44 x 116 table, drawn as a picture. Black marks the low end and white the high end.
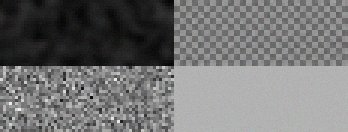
The table splits into 2 rows of 2 panels. Panel 1,1: very low, blotchy, faint in contrast. Panel 1,2: middling, checkered. Panel 2,1: middling, fine-grained, strong in contrast. Panel 2,2: high, flat.
